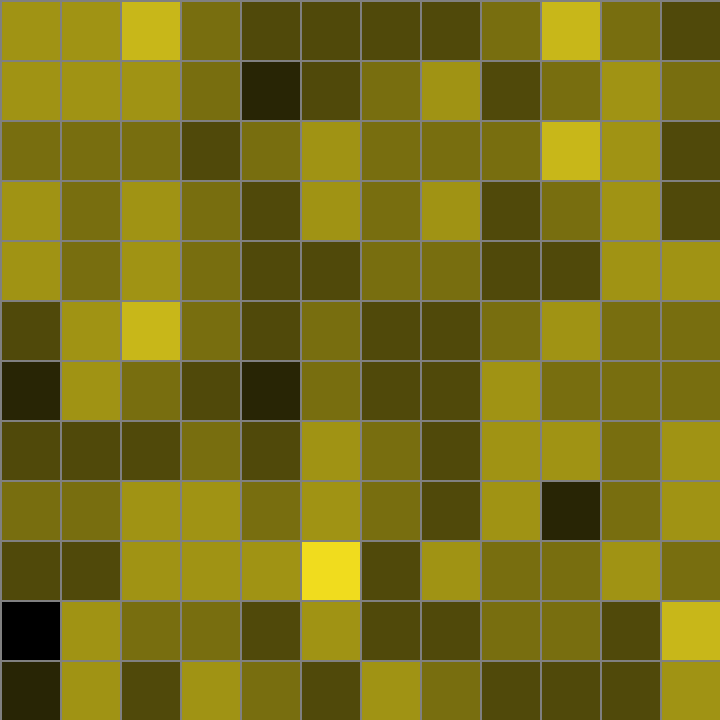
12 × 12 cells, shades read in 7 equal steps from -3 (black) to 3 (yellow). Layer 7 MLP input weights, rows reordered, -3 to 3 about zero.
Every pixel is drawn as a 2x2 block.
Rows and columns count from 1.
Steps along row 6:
up up down down up down same up up down same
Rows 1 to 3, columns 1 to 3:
1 1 2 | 1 1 1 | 0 0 0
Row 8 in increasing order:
-1 -1 -1 -1 -1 0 0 0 1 1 1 1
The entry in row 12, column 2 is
1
